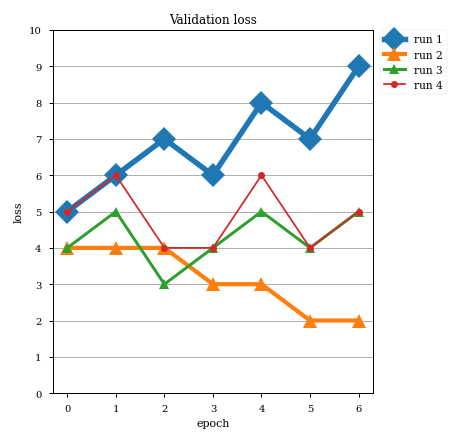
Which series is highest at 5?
run 1
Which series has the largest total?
run 1
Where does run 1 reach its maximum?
6
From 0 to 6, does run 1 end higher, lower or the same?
higher
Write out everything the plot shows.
Title: Validation loss
x-axis: epoch, ticks 0 1 2 3 4 5 6
y-axis: loss, ticks 0 1 2 3 4 5 6 7 8 9 10
Legend: run 1, run 2, run 3, run 4
Values:
run 1: 5 6 7 6 8 7 9
run 2: 4 4 4 3 3 2 2
run 3: 4 5 3 4 5 4 5
run 4: 5 6 4 4 6 4 5
